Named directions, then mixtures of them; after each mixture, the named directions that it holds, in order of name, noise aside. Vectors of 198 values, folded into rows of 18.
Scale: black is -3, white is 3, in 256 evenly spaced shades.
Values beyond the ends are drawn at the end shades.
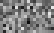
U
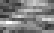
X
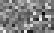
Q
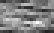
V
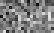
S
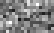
S, X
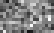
Q, S, X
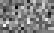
Q, U, X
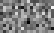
U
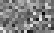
Q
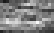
V, X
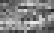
Q, V, X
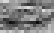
V, X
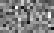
Q, S, U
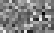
Q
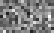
Q, S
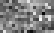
Q, X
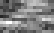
X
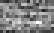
S, V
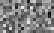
U
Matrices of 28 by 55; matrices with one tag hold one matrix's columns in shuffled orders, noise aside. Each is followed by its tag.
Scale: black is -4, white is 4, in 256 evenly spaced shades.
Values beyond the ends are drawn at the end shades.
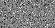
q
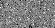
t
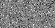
q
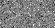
q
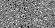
t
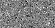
q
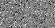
q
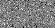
t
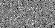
t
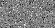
q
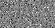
q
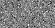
q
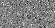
q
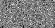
t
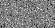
t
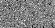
t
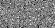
t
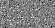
t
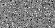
q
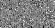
t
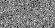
t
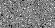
t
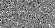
q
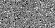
q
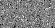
t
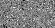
t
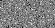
t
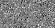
q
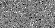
q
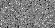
t
